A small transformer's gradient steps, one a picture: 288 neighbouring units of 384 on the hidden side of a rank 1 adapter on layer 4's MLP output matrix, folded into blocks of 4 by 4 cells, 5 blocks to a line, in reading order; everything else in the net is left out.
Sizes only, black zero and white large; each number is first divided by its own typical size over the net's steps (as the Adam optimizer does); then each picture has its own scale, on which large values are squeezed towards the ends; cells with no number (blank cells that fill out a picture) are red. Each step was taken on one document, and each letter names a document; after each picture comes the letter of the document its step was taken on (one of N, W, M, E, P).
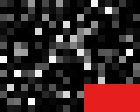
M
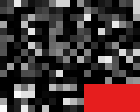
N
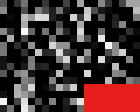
N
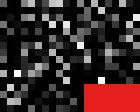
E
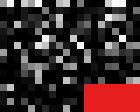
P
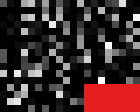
E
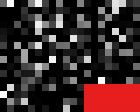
P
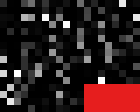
E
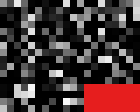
N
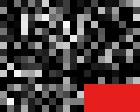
N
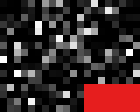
M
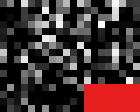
P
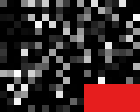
E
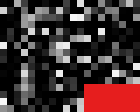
N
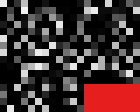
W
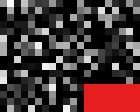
W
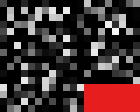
W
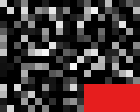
W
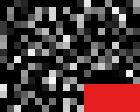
W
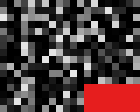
N
